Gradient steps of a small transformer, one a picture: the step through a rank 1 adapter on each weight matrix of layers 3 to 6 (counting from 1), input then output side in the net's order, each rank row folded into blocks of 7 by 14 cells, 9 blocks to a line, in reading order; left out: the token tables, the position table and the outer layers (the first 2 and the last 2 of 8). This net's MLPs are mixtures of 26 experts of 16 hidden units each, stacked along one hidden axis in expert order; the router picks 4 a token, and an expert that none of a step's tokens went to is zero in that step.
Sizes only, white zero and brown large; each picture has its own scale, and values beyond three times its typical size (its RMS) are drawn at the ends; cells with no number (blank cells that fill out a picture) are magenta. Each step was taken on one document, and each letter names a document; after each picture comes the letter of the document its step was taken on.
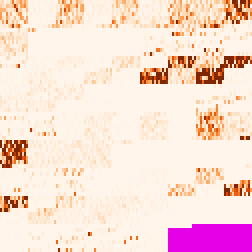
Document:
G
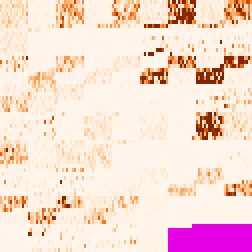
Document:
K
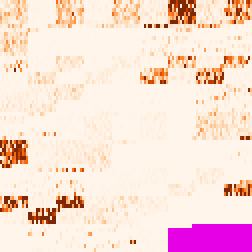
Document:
K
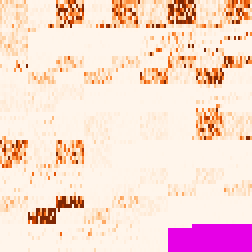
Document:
G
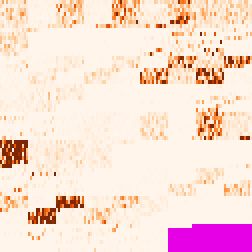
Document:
G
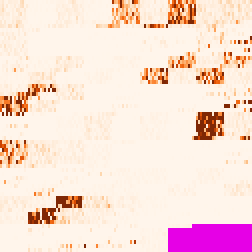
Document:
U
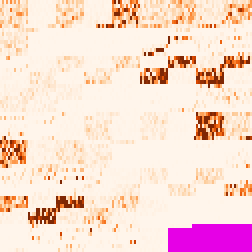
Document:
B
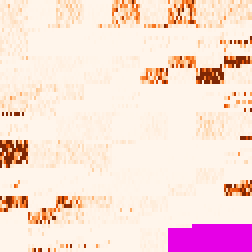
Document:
U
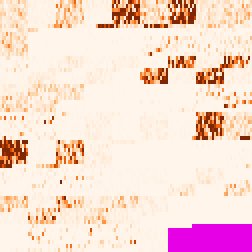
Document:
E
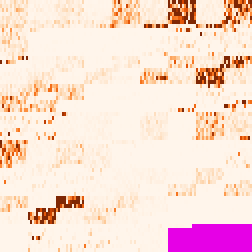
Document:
E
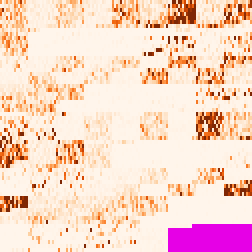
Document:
E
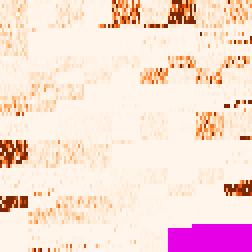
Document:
U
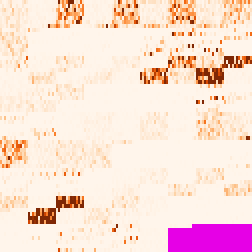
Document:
G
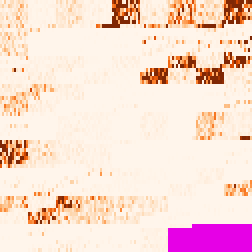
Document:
U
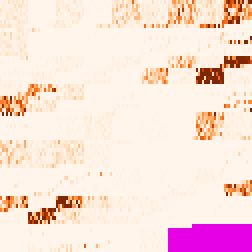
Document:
U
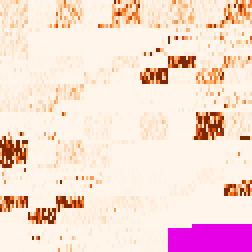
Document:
B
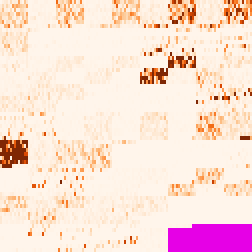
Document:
K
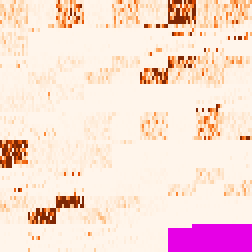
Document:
G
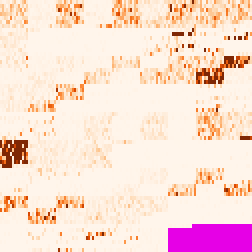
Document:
G
